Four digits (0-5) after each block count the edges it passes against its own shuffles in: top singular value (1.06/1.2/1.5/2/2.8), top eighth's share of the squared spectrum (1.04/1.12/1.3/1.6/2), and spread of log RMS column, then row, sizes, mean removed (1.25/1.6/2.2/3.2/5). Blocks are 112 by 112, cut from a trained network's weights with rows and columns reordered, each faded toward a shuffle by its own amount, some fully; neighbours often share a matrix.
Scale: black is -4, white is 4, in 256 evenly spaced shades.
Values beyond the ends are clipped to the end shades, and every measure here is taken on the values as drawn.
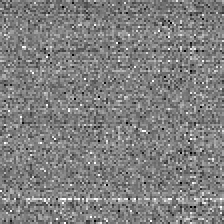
3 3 2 2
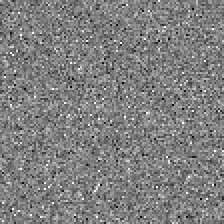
0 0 0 0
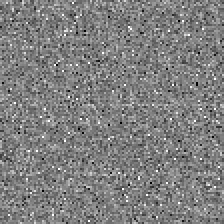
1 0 0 0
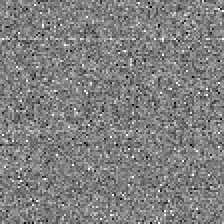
1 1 0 0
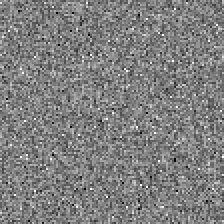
2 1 0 0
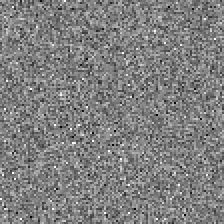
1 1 0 0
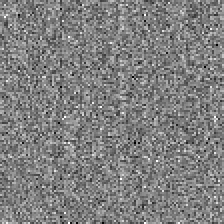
3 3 1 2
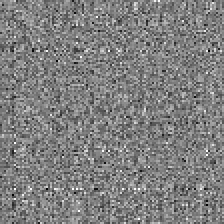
4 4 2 2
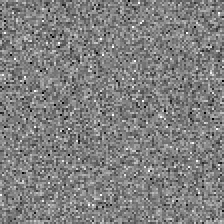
0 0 0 0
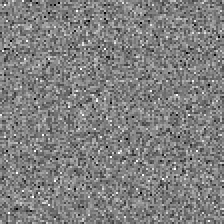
1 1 0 0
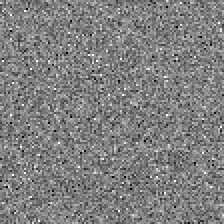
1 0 0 0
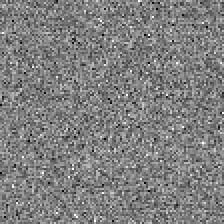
1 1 0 0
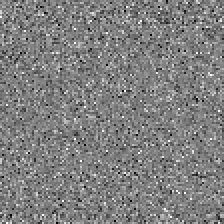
3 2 0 2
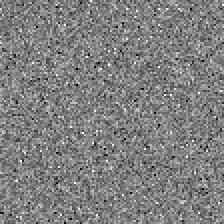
0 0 0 0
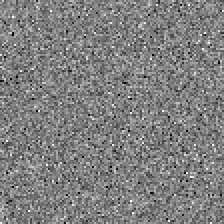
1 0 0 0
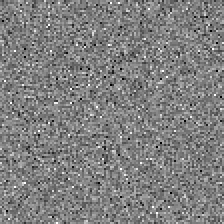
1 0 0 0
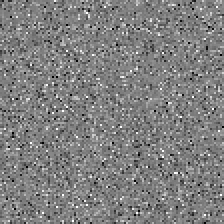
2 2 0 1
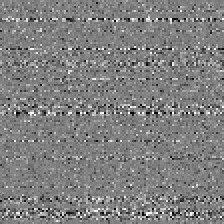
5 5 1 4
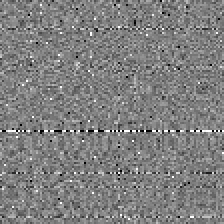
5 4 0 3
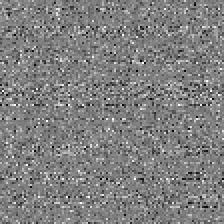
4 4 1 3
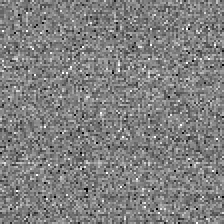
2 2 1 1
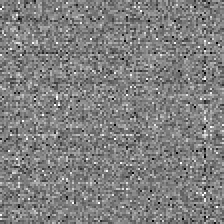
3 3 2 1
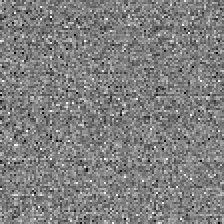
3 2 1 1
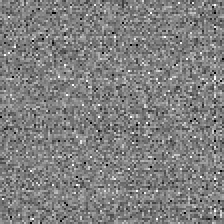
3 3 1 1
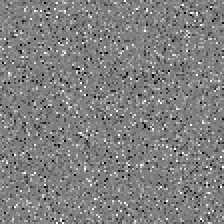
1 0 0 0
